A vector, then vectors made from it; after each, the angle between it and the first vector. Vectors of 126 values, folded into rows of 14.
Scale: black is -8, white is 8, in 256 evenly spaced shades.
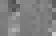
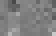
nearly parallel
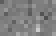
orthogonal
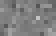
partly aligned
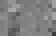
nearly opposite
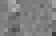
nearly opposite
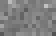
partly opposed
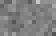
partly opposed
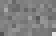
partly aligned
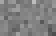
partly opposed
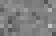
partly opposed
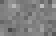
partly opposed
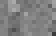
nearly opposite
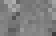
nearly opposite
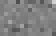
partly opposed
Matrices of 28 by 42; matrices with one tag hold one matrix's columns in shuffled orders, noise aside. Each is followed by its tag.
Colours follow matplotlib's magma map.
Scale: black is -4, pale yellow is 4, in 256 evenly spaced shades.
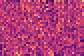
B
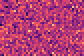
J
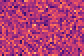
J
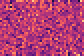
B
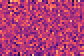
B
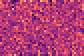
B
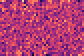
B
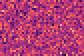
J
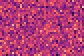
J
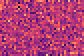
B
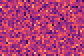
J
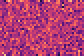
B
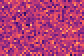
J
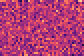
B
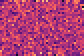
B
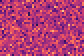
J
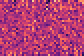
B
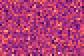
J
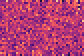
B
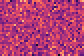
B
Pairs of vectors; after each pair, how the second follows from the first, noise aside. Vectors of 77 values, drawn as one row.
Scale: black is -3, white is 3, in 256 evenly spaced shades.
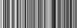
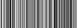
sign-scrambled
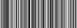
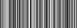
negated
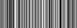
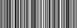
sign-scrambled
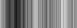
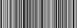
shuffled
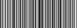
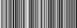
shuffled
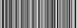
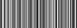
negated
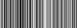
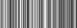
sign-scrambled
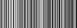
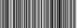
sign-scrambled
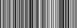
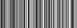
shuffled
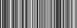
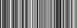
copied
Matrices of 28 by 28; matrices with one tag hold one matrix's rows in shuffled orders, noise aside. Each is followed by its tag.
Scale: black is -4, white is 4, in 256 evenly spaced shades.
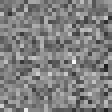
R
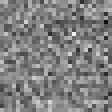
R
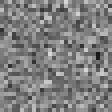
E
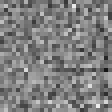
R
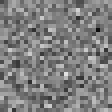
E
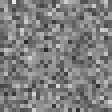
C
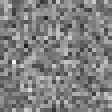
C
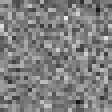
E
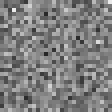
C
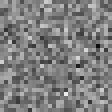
E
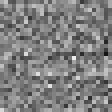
R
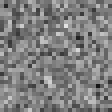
E
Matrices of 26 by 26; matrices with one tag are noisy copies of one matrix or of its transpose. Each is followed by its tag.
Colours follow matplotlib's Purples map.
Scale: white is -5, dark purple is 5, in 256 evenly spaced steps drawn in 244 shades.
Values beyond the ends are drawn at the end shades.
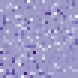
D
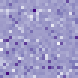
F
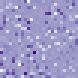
D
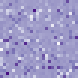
F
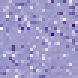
D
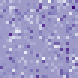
F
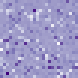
F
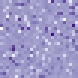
D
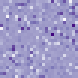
D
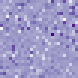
D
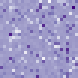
F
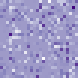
F
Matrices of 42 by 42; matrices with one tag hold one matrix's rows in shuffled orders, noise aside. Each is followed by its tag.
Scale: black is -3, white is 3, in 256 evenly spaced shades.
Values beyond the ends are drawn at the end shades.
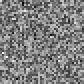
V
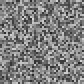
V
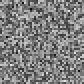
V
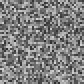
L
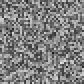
V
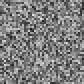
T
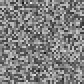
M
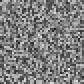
T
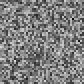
M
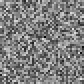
T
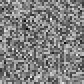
T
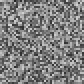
M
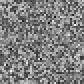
M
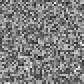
V
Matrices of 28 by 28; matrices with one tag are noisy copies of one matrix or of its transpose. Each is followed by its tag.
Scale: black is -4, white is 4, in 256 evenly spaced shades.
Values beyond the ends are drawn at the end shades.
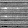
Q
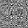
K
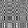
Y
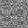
K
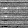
Q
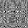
K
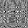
K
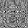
K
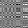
Y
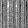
Q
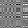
Y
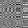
Y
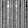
Q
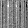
Q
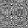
K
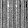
Q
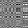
Y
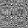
K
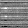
Q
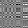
Y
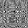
K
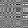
Y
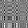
Y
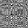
K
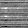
Q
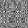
K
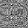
K
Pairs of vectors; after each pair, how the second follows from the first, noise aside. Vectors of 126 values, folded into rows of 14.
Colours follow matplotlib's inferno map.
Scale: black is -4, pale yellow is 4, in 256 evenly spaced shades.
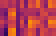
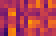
copied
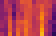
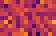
shuffled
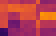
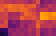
copied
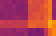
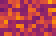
shuffled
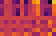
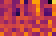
copied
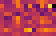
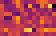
copied
